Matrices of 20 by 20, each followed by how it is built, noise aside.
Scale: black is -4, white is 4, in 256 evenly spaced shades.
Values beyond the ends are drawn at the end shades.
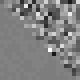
upper triangular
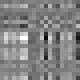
low rank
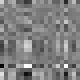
low rank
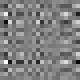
low rank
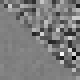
upper triangular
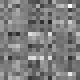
low rank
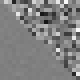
upper triangular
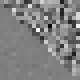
upper triangular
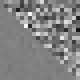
upper triangular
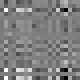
low rank
